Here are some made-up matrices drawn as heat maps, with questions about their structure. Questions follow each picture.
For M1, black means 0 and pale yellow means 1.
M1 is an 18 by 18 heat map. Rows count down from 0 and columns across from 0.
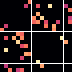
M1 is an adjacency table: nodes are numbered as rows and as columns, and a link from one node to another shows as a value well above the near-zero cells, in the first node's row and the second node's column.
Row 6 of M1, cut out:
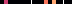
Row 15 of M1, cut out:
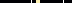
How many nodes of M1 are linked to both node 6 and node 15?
0
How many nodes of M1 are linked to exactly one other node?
6
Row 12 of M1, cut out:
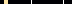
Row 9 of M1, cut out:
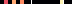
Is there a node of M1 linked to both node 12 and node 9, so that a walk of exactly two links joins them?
yes
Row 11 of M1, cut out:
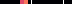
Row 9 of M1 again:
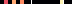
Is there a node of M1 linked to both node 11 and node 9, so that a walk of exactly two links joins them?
yes
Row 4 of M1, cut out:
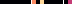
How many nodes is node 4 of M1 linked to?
3
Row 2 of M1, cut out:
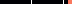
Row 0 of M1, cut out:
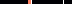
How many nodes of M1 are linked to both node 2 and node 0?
0
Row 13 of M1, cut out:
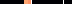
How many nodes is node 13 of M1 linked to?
2
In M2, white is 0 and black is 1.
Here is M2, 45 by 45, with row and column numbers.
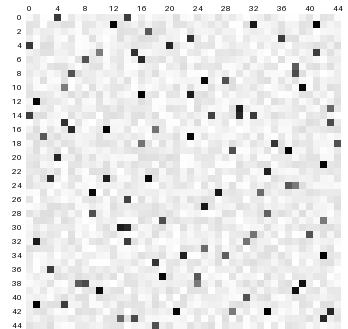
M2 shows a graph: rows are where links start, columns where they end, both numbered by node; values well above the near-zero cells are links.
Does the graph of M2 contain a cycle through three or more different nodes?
yes
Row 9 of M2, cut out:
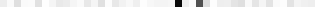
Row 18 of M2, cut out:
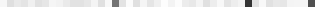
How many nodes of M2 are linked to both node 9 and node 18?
0
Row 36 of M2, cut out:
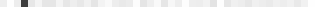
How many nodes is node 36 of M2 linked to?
1
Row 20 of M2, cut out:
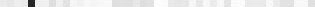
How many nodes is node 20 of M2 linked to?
1
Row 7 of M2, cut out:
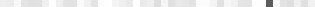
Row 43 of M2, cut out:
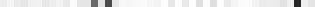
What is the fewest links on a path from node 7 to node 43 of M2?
6
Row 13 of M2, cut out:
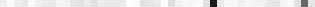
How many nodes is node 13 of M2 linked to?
2
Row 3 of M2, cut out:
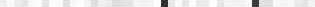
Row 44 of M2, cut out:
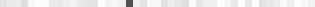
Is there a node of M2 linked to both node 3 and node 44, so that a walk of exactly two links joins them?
no
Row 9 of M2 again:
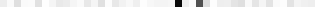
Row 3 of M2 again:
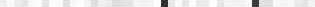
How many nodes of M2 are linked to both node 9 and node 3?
0
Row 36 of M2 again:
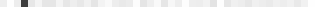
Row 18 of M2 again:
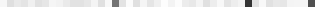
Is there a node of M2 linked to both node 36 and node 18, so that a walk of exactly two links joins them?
no
